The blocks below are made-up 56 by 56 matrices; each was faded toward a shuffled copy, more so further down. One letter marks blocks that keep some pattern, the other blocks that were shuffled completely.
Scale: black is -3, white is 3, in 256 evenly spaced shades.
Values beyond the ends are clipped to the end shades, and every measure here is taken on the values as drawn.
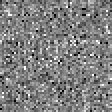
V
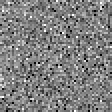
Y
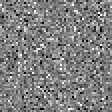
V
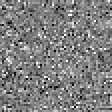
V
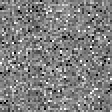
V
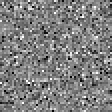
V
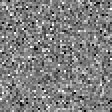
Y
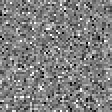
Y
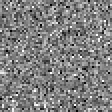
Y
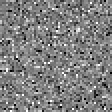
Y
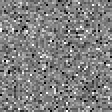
V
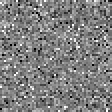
V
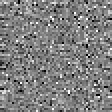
V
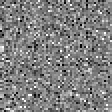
V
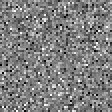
Y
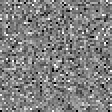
V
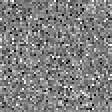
V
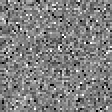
V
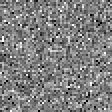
Y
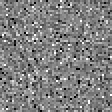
V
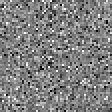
V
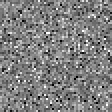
Y
